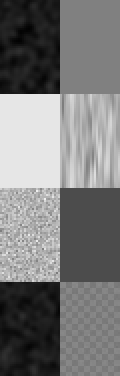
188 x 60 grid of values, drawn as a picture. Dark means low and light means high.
It is made of 4 by 2 panels. Panel 1,1: very low, blotchy, faint in contrast. Panel 1,2: middling, flat. Panel 2,1: very high, flat. Panel 2,2: high, streaked downward. Panel 3,1: high, fine-grained. Panel 3,2: low, flat. Panel 4,1: very low, blotchy, faint in contrast. Panel 4,2: middling, checkered, faint in contrast.
